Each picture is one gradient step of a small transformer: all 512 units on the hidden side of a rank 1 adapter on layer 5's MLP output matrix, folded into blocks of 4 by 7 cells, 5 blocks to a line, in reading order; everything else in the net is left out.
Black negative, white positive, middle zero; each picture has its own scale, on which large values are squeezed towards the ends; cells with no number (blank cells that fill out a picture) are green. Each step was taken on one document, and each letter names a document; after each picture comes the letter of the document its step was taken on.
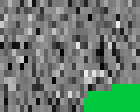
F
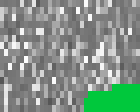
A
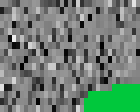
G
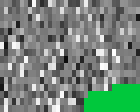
G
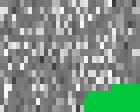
A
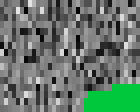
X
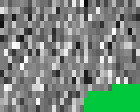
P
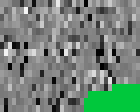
P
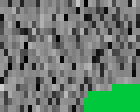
F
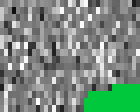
P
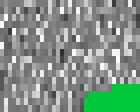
X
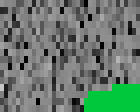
G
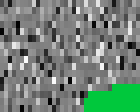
F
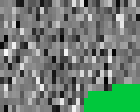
G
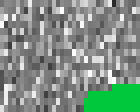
A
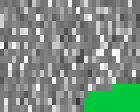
X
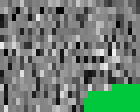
A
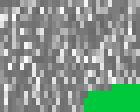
X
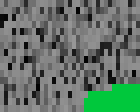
X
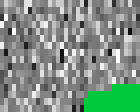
X
